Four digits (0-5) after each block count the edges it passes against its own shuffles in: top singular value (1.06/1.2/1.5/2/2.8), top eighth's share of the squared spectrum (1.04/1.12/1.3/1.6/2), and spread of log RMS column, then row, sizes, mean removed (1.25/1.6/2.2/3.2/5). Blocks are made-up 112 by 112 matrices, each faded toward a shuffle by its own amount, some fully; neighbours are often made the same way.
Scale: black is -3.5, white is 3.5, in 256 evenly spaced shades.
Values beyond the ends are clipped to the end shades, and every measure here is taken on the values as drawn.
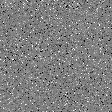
0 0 0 0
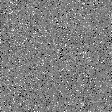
3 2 1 0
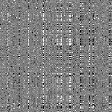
5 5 4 3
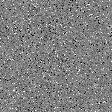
2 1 0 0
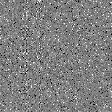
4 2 1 0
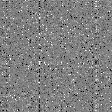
4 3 2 1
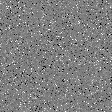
0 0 0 0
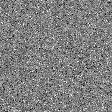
0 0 0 0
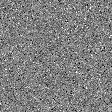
0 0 0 0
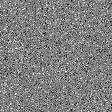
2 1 0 0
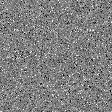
2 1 0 0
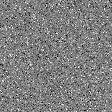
2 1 0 0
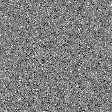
1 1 2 0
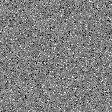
0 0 1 0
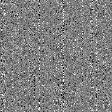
2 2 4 0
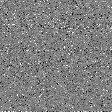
1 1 0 2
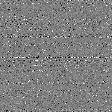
3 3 0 3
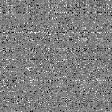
4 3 1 3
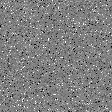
1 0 0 0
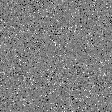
1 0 0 0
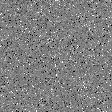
1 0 0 0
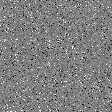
1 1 0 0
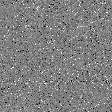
2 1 0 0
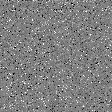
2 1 0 0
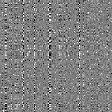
5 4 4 3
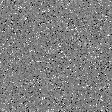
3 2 0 0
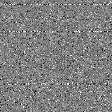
3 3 0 2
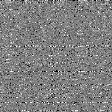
3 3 0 3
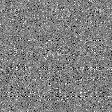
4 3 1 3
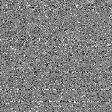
3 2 0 2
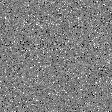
1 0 0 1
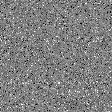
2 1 0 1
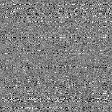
4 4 1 4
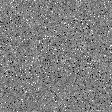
1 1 0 0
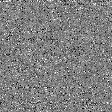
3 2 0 2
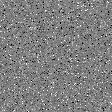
2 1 0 0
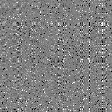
5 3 3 2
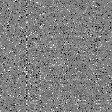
4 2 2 0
